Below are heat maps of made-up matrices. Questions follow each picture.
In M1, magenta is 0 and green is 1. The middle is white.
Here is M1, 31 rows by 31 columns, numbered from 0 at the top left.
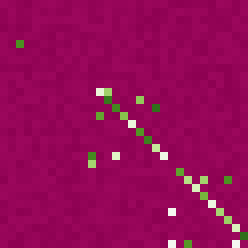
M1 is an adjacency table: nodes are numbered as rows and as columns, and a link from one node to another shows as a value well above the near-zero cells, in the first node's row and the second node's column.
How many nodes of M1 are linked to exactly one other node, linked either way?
2
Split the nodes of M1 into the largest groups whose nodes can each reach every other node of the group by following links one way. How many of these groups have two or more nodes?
2
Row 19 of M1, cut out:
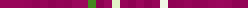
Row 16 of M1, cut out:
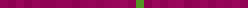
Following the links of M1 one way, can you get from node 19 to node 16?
yes
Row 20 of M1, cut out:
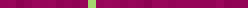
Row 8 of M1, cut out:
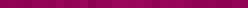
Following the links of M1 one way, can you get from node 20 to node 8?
no
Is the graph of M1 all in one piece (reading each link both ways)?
no
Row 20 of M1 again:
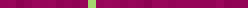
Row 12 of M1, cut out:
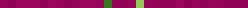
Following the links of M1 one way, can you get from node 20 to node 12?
yes
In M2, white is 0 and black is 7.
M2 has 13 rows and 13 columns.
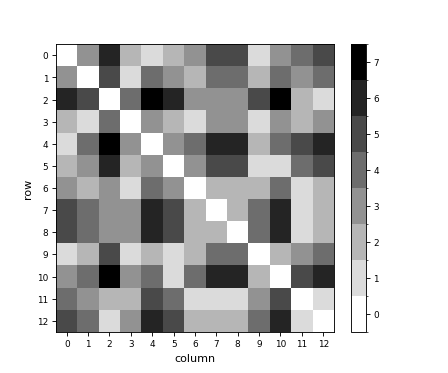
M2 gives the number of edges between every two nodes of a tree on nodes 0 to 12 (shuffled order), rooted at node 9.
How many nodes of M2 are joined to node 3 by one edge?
3
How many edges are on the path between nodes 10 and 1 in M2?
4
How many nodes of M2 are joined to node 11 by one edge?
4
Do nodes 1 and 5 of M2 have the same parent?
no
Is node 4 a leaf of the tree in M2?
yes
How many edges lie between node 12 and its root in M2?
4
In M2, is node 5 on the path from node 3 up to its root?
no
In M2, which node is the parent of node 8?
11
